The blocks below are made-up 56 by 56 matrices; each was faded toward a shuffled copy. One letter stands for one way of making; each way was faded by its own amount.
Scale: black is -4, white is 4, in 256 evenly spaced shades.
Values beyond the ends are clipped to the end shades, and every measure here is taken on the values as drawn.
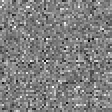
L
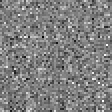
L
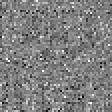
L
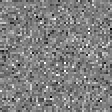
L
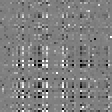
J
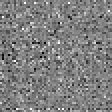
L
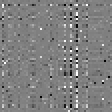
J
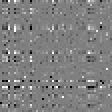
J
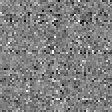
L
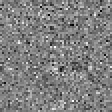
L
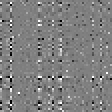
J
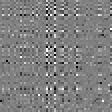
J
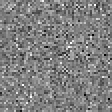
L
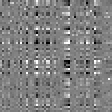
J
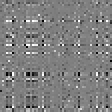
J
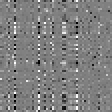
J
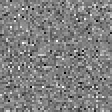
L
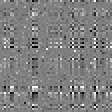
J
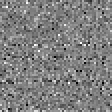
L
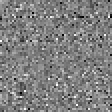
L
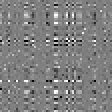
J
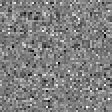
L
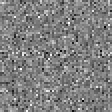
L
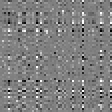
J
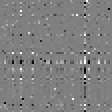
J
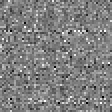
L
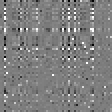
J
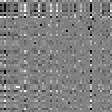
J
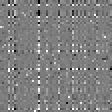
J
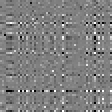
J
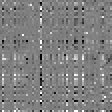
J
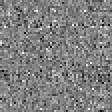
L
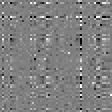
J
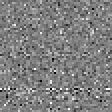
L
